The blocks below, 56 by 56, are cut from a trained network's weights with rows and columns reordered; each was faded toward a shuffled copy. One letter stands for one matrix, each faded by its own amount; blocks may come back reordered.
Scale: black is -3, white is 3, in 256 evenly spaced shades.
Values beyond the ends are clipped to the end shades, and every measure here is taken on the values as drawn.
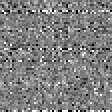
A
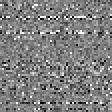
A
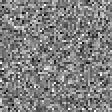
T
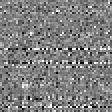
A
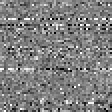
A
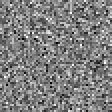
T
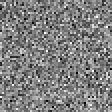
T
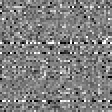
A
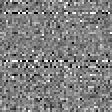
A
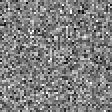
T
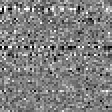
A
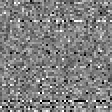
A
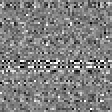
A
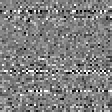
A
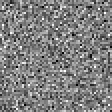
T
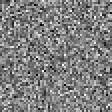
T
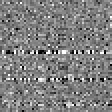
A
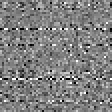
A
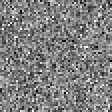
T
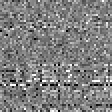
A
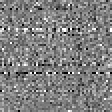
A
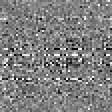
A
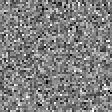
T
